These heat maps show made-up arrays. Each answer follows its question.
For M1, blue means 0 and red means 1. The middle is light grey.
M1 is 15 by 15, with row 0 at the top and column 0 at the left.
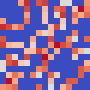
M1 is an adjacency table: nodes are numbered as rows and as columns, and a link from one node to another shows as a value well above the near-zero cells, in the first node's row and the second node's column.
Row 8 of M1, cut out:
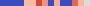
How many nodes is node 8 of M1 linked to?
8
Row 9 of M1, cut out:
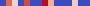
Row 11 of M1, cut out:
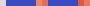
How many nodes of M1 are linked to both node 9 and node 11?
1
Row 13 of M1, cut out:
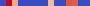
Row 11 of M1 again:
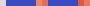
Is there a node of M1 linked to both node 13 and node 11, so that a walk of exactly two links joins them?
no
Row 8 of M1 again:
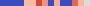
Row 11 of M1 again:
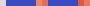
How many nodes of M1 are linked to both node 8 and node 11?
4
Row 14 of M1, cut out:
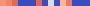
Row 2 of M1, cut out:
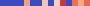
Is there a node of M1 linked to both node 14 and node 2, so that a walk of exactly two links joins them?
yes
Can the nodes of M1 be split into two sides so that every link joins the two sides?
no
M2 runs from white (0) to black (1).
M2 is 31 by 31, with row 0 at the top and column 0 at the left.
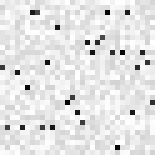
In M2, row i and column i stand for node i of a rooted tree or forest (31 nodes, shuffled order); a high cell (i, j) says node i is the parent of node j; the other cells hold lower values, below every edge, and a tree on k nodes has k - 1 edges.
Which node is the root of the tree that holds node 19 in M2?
2
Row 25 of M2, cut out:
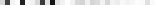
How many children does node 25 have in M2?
4
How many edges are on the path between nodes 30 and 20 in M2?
1
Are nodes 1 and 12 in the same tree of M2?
no
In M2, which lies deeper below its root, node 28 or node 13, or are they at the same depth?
the same depth
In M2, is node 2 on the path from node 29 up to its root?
no
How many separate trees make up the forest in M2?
2
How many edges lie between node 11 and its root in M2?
5
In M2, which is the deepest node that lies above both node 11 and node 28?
25
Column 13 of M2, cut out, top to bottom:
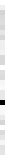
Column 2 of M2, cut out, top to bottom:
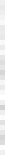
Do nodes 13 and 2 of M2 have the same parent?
no
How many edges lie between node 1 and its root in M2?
2
